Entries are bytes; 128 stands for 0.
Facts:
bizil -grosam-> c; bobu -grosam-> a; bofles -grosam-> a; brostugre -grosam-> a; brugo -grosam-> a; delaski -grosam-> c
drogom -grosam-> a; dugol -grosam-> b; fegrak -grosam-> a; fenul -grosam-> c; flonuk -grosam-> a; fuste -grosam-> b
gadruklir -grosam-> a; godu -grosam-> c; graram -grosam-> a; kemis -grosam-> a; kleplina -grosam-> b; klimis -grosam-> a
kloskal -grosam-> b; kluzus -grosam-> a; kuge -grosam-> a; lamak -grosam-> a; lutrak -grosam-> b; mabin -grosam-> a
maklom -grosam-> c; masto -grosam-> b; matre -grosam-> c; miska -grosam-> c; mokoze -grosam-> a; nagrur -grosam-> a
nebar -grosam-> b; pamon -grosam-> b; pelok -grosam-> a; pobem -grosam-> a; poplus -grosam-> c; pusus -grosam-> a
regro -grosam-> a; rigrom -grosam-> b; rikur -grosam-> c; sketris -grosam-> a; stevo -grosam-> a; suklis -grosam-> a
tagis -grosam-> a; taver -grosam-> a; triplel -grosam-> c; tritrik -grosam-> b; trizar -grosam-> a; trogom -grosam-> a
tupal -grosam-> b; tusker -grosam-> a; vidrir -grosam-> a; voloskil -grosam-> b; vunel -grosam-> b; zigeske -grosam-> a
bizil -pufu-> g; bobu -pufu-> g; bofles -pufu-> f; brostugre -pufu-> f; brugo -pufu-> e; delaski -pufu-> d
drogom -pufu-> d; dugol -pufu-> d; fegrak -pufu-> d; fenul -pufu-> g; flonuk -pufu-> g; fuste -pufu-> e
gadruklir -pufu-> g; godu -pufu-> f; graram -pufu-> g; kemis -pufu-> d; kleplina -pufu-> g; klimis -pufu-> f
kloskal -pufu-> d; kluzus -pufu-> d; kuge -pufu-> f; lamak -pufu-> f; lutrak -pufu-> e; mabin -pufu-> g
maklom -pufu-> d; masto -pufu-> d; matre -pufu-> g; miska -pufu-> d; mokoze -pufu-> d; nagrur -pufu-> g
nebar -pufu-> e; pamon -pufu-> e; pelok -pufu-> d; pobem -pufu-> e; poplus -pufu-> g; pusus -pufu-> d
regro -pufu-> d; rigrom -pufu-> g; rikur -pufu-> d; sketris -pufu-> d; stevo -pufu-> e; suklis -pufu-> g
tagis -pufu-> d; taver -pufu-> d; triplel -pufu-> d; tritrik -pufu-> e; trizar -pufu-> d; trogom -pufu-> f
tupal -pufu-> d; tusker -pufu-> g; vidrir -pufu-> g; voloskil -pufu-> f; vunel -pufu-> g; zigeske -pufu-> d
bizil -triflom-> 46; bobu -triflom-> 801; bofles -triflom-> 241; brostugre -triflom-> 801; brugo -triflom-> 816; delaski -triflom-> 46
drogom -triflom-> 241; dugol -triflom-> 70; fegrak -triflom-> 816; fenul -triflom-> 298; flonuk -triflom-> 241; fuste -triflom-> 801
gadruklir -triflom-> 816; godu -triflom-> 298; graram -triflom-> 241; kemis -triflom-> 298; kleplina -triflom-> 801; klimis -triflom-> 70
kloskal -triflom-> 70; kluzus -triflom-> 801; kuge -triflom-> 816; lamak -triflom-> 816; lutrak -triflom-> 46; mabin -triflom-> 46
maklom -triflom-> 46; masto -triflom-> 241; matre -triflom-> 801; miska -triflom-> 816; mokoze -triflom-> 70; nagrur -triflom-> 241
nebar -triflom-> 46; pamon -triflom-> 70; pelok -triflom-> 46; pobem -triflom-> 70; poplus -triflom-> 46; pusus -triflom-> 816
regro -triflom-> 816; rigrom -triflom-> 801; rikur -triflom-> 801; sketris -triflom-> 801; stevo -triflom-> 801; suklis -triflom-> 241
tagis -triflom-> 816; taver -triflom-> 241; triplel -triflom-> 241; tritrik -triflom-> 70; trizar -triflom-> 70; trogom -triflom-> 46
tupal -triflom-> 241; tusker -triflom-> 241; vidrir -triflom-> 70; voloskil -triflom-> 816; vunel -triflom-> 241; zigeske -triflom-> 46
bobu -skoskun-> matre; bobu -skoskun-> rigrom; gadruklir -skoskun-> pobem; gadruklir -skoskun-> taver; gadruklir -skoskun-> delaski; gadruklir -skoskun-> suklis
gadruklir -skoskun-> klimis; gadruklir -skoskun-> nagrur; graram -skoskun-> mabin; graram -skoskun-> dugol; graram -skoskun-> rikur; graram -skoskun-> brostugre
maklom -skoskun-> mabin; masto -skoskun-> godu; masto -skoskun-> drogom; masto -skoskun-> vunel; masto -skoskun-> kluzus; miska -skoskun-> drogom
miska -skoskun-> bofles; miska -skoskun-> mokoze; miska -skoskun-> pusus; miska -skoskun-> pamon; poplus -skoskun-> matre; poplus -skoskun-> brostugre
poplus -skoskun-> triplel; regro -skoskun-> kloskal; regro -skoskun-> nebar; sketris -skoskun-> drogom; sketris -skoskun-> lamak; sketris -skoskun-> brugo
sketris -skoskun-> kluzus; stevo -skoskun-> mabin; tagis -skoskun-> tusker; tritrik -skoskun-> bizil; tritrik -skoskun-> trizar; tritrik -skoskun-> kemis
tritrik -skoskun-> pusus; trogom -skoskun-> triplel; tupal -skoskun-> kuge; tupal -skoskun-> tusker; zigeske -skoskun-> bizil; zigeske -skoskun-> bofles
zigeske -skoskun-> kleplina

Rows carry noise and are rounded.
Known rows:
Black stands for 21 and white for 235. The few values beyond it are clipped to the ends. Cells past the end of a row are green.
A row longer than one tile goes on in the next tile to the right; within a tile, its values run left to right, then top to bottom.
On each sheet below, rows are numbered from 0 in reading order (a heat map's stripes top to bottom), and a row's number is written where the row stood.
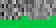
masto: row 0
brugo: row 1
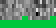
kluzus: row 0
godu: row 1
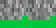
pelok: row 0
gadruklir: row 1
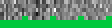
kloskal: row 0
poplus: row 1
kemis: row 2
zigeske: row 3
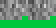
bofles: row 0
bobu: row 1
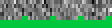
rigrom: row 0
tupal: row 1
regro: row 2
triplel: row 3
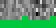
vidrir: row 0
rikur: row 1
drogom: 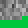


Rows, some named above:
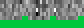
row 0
tusker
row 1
delaski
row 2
drogom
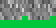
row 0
zigeske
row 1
tagis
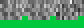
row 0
stevo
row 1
graram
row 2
nebar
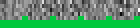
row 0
brostugre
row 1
voloskil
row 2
tritrik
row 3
tagis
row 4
rikur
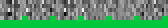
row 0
maklom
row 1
voloskil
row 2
delaski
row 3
tagis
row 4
kuge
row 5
vunel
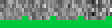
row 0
pusus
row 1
trogom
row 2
drogom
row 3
matre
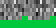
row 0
lutrak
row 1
miska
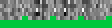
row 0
mabin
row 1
maklom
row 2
bizil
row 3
sketris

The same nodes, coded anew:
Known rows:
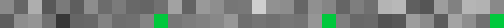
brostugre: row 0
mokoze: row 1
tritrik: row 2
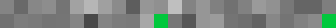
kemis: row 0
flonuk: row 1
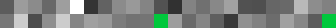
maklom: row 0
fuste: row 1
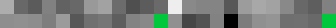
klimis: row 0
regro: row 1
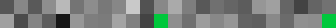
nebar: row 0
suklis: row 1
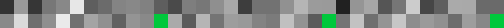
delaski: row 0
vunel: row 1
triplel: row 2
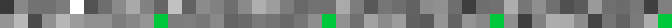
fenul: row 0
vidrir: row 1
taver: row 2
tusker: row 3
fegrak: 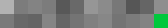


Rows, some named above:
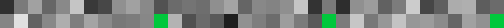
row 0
rikur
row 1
kloskal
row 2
triplel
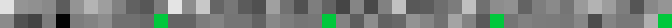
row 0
regro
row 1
graram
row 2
lutrak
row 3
kemis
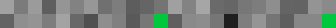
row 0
mabin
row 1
bobu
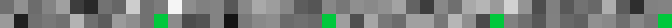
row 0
tupal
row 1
regro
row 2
masto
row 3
gadruklir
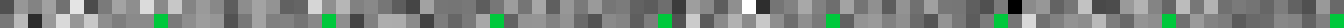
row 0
miska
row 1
sketris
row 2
tusker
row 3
mabin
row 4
poplus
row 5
mabin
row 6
matre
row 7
stevo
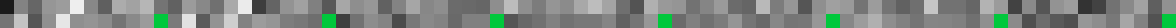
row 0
bizil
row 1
maklom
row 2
trogom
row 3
zigeske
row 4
pusus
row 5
kluzus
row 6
voloskil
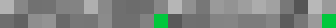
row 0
pelok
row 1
zigeske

